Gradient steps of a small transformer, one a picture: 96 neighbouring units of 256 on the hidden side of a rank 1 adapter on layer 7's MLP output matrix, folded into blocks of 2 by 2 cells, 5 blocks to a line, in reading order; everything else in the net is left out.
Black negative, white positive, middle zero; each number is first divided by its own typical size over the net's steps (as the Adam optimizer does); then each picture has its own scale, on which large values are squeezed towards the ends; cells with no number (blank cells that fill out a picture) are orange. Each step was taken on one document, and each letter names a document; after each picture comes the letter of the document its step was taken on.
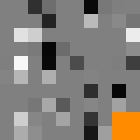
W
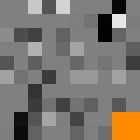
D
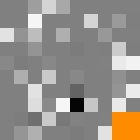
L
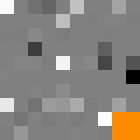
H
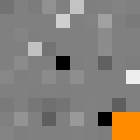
H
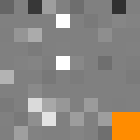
H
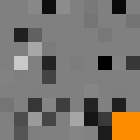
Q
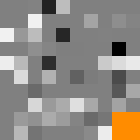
L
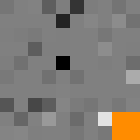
H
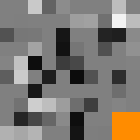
D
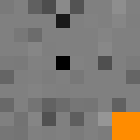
H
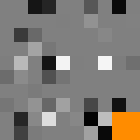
Q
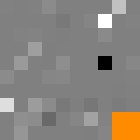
Q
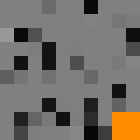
W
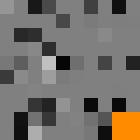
Q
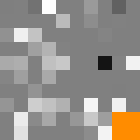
Q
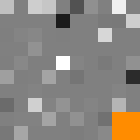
H
